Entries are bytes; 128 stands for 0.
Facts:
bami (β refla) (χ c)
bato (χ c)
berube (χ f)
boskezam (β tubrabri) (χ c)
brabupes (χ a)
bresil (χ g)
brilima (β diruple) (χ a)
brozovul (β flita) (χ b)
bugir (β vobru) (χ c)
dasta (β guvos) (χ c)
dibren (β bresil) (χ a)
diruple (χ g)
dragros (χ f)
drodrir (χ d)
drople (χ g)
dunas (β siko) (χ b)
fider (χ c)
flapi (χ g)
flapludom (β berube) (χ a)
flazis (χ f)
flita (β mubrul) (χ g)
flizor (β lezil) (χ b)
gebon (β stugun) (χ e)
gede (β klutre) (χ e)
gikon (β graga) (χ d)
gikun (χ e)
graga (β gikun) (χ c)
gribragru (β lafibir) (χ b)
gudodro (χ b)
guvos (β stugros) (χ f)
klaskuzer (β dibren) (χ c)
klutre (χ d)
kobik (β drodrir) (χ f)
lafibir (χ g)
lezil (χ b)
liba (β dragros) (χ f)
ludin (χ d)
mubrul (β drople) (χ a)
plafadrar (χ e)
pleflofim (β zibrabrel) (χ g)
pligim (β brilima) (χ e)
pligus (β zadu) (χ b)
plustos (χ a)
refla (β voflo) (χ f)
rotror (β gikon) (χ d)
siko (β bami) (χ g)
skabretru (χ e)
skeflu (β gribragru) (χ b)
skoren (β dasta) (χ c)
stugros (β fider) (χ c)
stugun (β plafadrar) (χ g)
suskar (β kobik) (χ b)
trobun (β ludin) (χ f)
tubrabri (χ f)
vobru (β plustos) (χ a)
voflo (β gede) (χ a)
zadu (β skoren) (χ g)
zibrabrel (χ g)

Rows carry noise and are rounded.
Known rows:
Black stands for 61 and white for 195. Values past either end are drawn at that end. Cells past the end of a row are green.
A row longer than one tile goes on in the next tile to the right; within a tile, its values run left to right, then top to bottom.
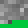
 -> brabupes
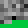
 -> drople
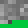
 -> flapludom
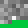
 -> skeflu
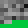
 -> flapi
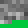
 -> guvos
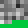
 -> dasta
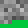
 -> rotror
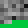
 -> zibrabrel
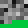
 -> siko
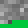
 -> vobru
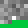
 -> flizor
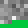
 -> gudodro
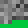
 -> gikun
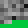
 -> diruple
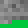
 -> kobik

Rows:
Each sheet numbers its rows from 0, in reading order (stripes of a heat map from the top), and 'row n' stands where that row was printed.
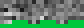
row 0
zadu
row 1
gede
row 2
skabretru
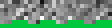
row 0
bami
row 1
dunas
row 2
gribragru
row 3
refla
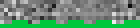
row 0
fider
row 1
pleflofim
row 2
gikon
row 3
flazis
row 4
skoren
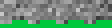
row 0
graga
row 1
plustos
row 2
mubrul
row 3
plafadrar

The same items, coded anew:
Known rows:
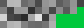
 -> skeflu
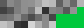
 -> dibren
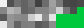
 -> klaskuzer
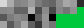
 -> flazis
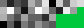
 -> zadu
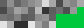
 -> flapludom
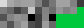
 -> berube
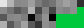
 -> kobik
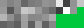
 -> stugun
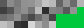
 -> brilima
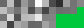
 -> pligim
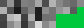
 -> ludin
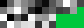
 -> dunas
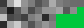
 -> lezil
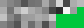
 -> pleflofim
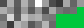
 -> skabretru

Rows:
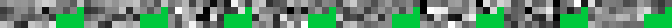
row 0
mubrul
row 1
plustos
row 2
refla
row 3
rotror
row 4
gudodro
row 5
voflo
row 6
guvos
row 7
bato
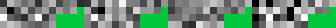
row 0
brozovul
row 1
gikun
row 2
brabupes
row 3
klutre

